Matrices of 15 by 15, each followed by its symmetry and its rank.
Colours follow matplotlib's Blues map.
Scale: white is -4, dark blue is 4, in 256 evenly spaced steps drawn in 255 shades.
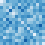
symmetric, full rank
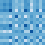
symmetric, rank two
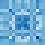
symmetric, rank two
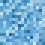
neither, full rank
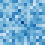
symmetric, full rank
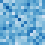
symmetric, full rank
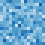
neither, full rank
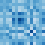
symmetric, rank two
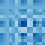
symmetric, rank two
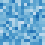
neither, full rank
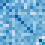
symmetric, full rank
